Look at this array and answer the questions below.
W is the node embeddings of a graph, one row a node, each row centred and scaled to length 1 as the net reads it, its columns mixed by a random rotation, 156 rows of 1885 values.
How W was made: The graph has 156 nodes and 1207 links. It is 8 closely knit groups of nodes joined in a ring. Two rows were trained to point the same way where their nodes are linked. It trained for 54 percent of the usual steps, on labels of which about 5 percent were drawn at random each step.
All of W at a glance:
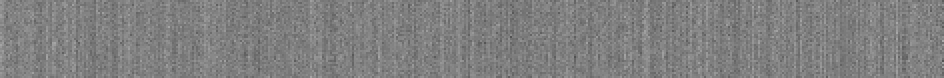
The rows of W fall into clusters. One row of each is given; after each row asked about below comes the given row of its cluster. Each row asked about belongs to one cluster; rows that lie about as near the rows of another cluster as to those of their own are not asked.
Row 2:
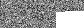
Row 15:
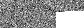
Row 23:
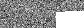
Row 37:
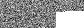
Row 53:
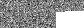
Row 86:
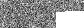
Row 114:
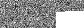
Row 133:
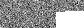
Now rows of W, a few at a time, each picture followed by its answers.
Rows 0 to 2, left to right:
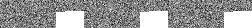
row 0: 37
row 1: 23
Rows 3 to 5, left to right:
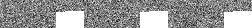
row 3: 37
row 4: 53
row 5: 86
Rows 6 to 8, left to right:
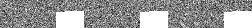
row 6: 23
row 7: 114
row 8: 15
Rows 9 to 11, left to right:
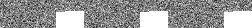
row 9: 53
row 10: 133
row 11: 53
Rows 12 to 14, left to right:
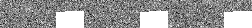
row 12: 23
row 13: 23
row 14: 86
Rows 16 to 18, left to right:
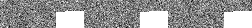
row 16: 86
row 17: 133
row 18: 37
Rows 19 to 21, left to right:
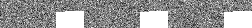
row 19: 2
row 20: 23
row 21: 86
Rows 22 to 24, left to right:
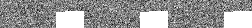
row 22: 2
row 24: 37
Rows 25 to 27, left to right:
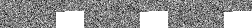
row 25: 23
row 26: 15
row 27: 15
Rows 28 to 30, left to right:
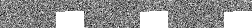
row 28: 2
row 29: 114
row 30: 86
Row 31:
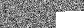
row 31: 37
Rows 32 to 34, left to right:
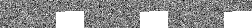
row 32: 114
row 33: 114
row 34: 15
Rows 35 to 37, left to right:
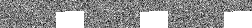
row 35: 23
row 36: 53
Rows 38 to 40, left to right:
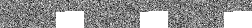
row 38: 86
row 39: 15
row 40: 133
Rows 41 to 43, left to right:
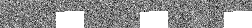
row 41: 15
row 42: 86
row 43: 133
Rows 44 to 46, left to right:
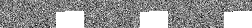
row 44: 133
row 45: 133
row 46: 37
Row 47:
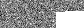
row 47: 2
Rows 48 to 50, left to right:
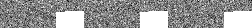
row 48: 86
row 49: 15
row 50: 37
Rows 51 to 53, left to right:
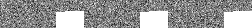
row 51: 2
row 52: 23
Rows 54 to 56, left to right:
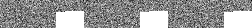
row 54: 37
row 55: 53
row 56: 37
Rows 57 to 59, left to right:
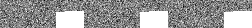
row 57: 23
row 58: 53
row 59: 114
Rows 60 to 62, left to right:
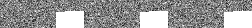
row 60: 53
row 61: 2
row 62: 53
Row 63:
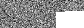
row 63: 23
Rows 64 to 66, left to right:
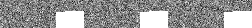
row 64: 133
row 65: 2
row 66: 15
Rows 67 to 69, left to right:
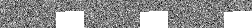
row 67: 114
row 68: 133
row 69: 23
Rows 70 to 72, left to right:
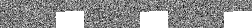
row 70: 23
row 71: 37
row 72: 114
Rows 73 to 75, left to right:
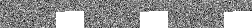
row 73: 53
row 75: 86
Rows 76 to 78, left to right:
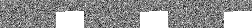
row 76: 2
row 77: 2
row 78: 114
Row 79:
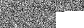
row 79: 15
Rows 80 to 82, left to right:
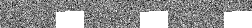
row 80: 133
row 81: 23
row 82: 15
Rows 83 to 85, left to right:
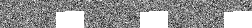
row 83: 133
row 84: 86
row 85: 133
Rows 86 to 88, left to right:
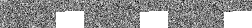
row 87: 15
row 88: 15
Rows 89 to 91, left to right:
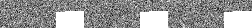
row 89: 114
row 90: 86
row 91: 15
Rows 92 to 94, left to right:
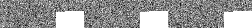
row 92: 86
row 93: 114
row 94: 133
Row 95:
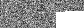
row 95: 2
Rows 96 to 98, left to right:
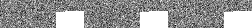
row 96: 2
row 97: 86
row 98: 114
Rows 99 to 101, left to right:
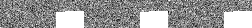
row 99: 133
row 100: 53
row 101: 114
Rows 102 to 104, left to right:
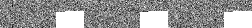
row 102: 133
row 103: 15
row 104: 133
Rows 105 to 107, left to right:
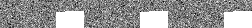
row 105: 133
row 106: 114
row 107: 86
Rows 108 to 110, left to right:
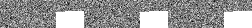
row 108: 114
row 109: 114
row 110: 53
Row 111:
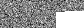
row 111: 23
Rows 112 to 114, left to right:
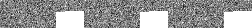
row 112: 114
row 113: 114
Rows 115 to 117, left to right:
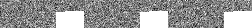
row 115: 2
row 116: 2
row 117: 114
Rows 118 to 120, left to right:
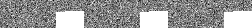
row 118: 114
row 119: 53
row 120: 53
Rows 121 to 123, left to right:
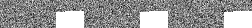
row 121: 37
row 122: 114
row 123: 37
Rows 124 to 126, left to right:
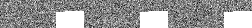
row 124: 2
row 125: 114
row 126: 86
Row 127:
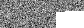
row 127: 133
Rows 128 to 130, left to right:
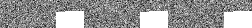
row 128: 114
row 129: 23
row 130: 37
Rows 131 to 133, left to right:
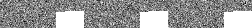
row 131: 53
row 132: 15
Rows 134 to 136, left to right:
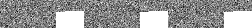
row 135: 15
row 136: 114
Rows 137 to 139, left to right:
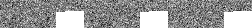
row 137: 133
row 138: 86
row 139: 2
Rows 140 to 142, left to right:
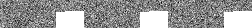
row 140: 86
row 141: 133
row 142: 53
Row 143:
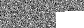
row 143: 2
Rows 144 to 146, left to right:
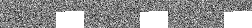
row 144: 37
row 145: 15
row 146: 2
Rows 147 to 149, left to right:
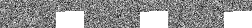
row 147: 114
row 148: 37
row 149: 15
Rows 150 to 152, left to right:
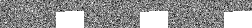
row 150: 23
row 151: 53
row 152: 23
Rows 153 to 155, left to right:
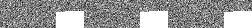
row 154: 53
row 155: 23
